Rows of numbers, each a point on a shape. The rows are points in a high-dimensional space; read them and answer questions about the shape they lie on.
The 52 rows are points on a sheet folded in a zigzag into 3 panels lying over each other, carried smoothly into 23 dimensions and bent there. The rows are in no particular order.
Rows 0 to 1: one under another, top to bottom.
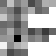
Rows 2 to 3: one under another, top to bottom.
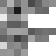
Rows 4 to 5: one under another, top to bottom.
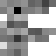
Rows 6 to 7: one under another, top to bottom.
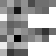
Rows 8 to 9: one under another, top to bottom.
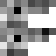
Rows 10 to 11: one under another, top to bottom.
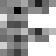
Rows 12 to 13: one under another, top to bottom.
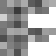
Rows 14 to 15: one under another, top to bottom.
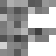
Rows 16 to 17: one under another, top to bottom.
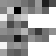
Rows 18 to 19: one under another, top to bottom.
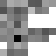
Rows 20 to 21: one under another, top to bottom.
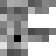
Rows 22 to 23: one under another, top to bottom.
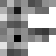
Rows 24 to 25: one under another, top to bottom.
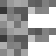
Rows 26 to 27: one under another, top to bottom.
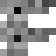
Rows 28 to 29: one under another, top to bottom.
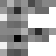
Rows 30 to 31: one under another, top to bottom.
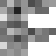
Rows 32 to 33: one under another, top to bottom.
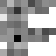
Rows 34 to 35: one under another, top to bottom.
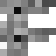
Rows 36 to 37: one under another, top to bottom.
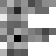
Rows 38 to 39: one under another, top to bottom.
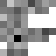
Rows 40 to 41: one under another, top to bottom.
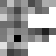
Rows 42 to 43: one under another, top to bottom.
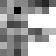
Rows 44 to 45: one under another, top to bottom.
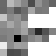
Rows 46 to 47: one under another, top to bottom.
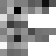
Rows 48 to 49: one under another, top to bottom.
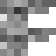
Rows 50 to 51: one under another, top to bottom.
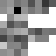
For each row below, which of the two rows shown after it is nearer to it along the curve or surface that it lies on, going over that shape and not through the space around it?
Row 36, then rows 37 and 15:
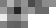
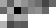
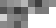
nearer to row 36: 15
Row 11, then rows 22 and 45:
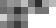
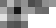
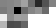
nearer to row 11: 45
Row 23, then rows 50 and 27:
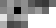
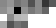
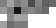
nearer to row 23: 50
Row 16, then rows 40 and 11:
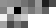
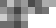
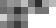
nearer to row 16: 40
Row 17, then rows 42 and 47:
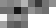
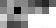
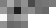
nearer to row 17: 42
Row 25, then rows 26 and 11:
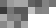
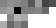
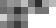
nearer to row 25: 11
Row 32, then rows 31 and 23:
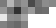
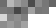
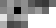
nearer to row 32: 31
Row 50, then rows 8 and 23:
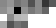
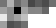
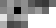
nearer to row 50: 8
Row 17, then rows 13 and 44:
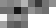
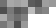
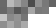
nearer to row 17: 13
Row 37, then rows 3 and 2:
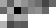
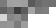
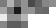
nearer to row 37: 3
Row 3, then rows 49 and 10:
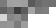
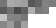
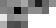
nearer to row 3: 49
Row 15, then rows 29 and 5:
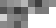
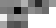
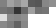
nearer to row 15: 29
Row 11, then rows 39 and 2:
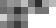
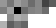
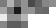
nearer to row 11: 39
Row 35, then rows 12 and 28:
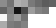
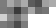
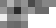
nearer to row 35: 12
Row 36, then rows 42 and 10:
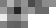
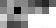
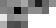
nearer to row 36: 42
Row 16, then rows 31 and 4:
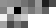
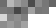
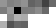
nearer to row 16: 4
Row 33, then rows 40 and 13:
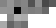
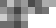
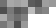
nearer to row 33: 40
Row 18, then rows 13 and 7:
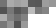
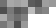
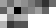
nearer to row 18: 13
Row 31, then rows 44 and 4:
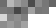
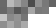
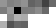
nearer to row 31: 44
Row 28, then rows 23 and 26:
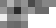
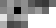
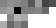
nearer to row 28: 26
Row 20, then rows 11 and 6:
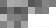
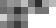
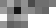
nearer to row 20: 11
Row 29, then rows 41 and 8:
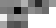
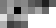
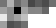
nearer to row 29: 41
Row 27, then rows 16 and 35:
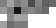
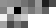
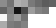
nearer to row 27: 16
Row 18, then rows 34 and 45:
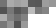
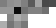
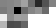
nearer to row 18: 45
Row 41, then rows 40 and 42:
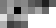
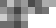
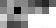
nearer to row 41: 42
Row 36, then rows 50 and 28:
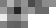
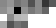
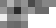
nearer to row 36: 28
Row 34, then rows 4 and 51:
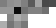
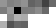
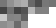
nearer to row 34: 4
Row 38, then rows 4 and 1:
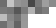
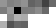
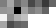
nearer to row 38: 1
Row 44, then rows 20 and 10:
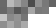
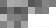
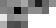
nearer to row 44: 20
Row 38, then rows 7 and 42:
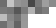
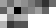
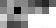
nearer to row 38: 42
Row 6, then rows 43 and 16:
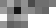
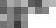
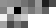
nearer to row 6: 16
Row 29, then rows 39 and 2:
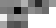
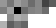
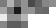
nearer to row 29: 39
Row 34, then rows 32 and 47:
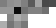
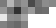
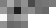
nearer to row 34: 47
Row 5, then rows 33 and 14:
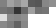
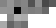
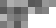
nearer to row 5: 14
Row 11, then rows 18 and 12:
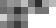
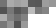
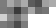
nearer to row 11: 18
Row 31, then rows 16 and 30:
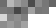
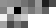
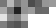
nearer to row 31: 30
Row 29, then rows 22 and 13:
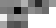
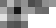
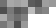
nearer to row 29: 13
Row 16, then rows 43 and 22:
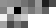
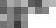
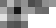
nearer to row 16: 22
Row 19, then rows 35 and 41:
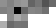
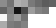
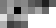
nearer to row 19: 41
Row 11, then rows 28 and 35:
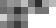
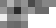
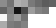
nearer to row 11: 35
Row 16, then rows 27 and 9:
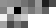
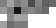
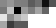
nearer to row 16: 9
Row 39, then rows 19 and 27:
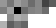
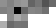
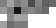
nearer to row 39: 19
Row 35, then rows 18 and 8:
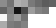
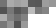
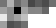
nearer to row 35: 18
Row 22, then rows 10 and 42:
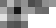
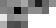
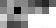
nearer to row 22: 42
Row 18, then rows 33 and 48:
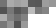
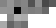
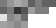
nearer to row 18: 48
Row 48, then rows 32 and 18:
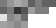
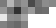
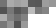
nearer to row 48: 18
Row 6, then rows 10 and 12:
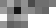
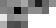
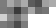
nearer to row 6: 12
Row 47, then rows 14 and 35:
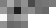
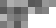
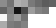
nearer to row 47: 14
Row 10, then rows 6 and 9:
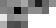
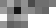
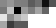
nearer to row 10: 9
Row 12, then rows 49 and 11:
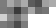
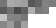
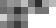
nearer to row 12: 49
